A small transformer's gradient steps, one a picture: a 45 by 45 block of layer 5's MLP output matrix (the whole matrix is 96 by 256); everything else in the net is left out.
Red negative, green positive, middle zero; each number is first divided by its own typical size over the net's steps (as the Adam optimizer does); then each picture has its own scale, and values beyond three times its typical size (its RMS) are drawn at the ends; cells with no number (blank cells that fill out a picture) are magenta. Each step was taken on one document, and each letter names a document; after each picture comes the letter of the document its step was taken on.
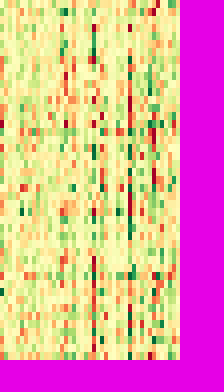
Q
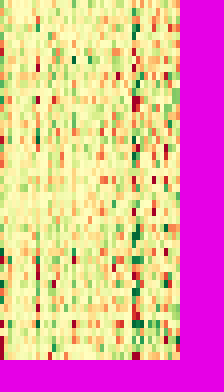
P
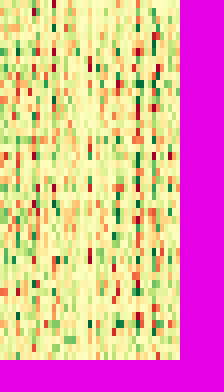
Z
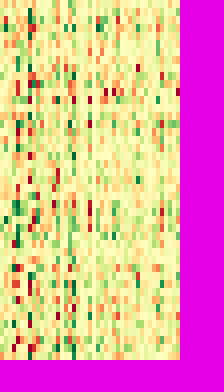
Z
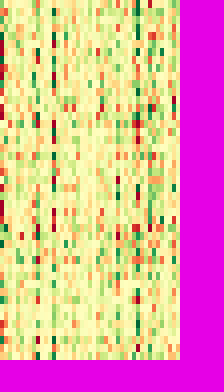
Q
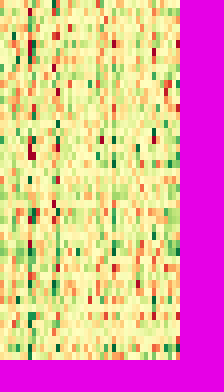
Z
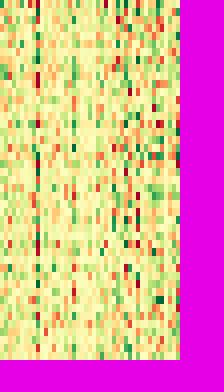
Q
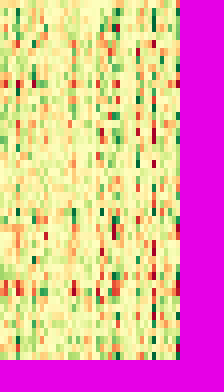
Z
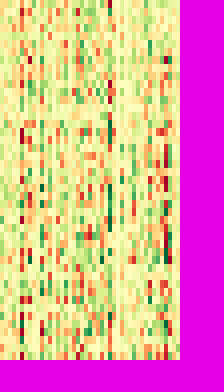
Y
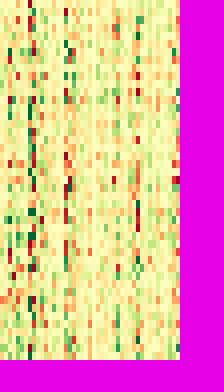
Z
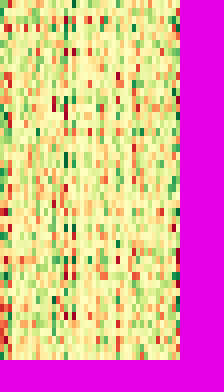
P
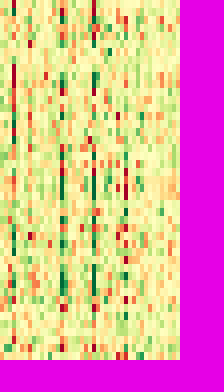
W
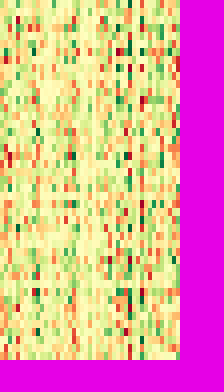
Q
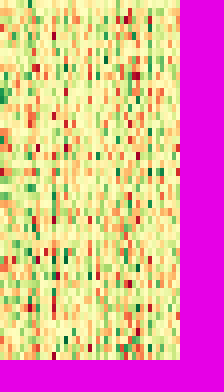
Q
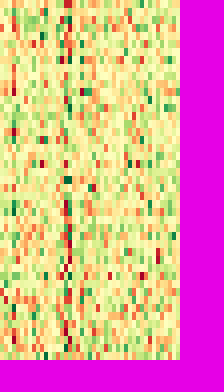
W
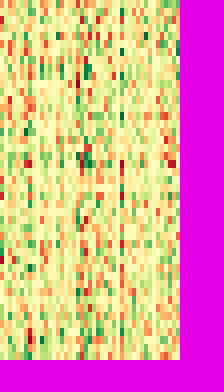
Y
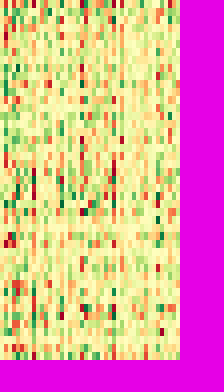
W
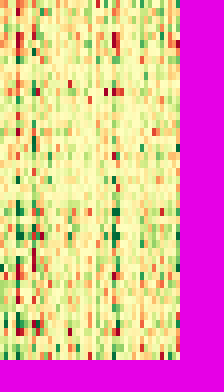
Z
